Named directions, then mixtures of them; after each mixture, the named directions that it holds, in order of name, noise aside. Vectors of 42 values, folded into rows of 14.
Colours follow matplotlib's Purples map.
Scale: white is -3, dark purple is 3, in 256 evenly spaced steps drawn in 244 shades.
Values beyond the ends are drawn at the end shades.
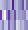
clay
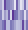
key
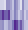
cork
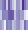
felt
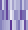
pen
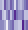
clay, key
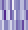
clay, pen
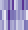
clay, felt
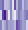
clay, key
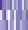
clay, cork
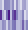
clay, cork, key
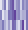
clay, key, pen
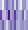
clay, cork, key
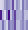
clay, cork, key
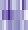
cork, felt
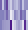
pen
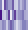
clay, key, pen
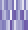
key, pen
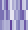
pen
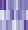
cork, felt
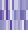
clay, pen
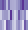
cork, felt, key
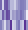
felt, pen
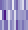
clay
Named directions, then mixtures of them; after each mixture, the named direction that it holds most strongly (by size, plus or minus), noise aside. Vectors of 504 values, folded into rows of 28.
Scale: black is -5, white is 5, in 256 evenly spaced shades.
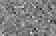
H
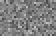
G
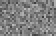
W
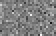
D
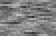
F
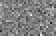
D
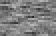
F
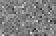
H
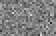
D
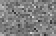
H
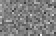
D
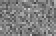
W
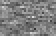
F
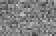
W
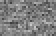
G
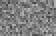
W
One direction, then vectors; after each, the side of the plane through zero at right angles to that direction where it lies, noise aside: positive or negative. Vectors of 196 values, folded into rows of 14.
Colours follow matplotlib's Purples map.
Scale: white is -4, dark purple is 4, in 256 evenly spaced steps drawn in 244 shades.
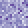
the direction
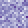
positive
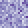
positive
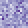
negative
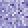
positive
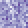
positive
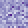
positive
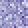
negative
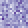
negative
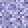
positive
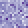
positive
